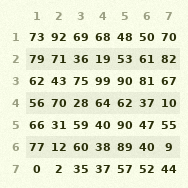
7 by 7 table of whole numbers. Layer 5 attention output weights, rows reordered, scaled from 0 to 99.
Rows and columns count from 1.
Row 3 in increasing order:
43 62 67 75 81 90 99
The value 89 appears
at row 6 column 5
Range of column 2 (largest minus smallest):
90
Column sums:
413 321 362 365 489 368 337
